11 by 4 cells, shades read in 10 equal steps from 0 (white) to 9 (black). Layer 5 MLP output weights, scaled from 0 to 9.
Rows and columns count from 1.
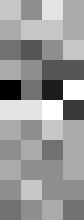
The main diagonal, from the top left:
2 2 4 6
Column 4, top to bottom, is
3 3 2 6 0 7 3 3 3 4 5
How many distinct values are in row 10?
2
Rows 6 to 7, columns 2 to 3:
1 0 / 4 2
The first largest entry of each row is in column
2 1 2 3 1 4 2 3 2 1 1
